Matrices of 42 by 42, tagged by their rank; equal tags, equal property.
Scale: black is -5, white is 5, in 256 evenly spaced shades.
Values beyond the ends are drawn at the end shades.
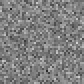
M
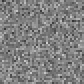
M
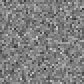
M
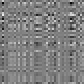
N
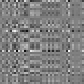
N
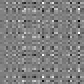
N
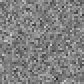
M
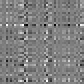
N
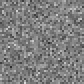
M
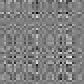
N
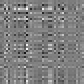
N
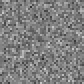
M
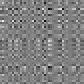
N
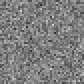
M
